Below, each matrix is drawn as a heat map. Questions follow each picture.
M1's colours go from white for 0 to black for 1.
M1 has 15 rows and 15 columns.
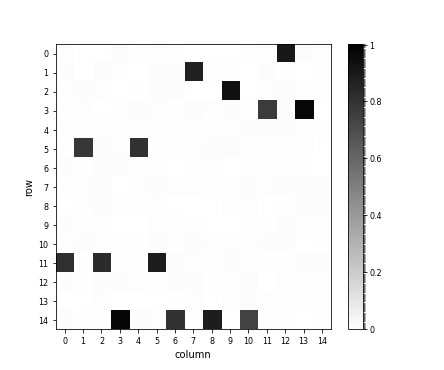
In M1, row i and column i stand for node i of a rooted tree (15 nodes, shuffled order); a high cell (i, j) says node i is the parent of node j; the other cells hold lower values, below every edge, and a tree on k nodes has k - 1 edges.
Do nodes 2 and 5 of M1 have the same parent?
yes
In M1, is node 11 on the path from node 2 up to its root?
yes
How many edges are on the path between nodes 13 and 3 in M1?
1
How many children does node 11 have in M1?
3
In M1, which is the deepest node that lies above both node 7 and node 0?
11
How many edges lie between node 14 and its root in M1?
0
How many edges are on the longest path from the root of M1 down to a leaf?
5
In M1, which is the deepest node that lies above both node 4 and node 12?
11
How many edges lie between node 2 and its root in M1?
3
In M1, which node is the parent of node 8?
14
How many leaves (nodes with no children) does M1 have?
8
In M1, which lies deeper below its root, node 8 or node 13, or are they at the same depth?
node 13
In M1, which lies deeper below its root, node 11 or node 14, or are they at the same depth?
node 11
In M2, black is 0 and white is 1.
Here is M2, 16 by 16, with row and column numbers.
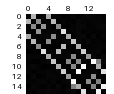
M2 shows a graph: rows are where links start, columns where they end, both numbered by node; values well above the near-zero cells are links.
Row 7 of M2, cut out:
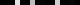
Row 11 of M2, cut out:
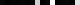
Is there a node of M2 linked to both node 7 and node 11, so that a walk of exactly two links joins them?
no
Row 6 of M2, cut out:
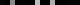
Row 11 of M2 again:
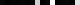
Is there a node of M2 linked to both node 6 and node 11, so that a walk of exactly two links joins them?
yes
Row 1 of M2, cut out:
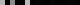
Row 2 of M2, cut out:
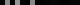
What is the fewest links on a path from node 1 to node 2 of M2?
1
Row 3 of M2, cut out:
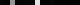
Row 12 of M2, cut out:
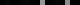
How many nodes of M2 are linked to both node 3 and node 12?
0
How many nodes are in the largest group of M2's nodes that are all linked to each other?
3
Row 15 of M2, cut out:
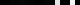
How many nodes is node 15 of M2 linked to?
2
